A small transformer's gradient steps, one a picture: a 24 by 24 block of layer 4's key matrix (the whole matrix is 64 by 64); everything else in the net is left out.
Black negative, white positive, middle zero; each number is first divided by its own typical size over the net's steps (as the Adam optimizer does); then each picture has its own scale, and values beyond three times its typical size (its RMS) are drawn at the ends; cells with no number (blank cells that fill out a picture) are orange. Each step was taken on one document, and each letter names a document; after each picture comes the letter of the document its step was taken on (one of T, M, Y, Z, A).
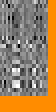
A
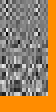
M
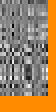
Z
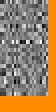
M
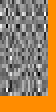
M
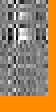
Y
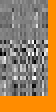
Z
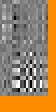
A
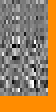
A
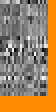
Z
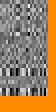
M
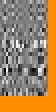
M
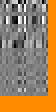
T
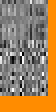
Z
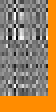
Y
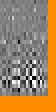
A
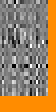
Y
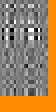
Y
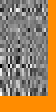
M
